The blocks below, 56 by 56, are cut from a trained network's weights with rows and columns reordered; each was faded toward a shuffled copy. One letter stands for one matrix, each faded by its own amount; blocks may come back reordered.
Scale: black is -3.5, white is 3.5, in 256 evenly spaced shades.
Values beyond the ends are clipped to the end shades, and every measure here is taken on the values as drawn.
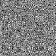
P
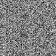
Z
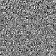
P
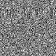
P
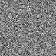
P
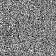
Z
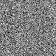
Z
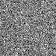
Z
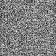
Z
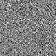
P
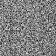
Z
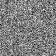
Z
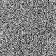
Z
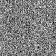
Z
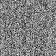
Z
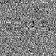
P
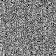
Z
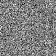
Z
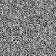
P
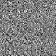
P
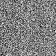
Z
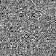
P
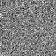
P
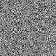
P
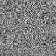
P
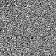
P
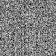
Z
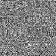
P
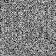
Z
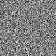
P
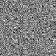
P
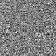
P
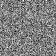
Z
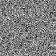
P
